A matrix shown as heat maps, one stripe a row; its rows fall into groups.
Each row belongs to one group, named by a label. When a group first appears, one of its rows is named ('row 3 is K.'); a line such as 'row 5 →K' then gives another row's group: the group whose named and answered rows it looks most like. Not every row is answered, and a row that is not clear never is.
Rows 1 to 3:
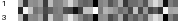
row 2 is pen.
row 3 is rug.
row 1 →rug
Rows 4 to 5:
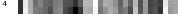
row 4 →pen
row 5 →pen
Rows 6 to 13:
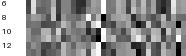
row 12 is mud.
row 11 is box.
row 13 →mud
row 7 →pen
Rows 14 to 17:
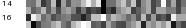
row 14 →mud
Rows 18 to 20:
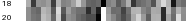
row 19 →box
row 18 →rug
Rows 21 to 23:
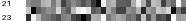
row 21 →box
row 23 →pen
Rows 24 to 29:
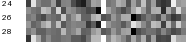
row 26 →mud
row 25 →box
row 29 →pen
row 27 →box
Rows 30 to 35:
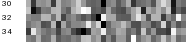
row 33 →mud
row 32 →box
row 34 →pen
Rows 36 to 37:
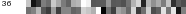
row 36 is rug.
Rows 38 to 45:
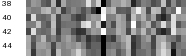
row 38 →mud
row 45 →rug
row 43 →rug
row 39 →box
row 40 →pen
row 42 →pen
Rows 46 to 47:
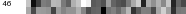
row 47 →rug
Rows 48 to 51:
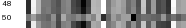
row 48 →pen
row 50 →mud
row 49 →pen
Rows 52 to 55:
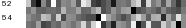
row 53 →mud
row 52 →rug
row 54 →box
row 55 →mud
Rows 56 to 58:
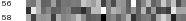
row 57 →pen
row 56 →mud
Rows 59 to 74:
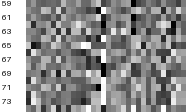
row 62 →rug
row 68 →rug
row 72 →pen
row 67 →box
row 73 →pen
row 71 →box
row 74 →mud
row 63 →mud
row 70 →pen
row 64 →box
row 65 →rug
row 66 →pen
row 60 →box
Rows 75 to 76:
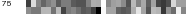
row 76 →box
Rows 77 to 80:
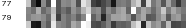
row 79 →mud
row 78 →mud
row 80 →rug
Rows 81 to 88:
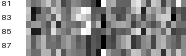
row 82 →rug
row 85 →rug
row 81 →box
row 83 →rug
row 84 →mud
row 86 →rug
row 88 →box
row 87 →rug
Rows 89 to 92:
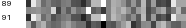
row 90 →mud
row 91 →pen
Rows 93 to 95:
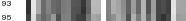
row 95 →pen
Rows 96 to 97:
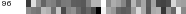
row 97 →box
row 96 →pen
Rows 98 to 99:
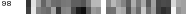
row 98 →pen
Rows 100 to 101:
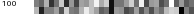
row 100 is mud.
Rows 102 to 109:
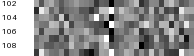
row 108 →mud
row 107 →mud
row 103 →pen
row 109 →pen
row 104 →mud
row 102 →rug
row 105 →box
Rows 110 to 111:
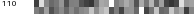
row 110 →pen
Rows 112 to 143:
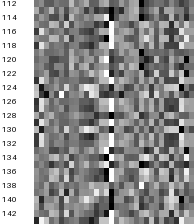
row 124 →rug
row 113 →rug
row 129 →pen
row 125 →rug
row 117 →box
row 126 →pen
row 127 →pen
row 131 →pen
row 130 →rug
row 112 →mud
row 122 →mud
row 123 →pen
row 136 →box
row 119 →mud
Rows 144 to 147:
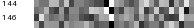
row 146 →pen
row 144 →box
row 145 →mud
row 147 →rug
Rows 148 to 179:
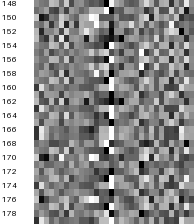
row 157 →mud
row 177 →box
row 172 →rug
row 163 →pen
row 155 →mud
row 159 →box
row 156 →box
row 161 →rug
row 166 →pen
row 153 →rug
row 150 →rug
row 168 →mud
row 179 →pen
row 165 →rug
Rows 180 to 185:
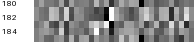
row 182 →box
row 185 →mud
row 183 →mud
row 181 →box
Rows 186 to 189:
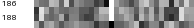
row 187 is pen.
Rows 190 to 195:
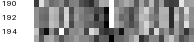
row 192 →box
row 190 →pen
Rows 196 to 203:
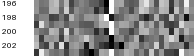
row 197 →box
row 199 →pen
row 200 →box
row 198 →mud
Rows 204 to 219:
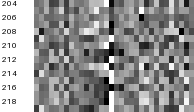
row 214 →pen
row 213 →mud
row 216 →rug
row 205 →mud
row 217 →box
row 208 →rug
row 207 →mud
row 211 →rug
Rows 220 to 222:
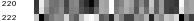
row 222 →rug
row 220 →pen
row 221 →pen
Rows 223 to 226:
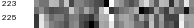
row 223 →box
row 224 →mud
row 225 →pen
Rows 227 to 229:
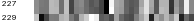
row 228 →box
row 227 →box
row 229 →rug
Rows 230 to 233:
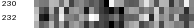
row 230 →box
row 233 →rug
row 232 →rug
